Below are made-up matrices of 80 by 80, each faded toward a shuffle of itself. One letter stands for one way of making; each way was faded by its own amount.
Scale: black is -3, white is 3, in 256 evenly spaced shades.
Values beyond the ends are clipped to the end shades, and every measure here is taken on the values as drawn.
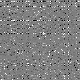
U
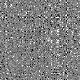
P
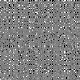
U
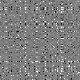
U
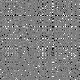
U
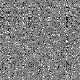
P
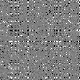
U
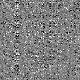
P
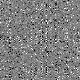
P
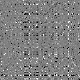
U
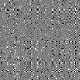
U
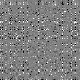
U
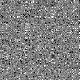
P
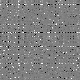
U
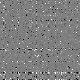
U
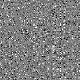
P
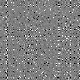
U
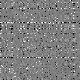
U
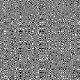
U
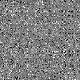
P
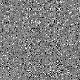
P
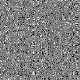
P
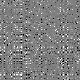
U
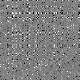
U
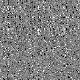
P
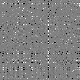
U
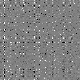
U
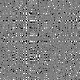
U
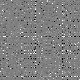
U
